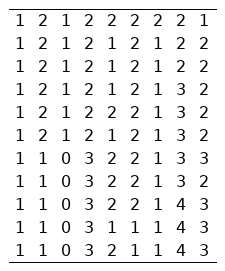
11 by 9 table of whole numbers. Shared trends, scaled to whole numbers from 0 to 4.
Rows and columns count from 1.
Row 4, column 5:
1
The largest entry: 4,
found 3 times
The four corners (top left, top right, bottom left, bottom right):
1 1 1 3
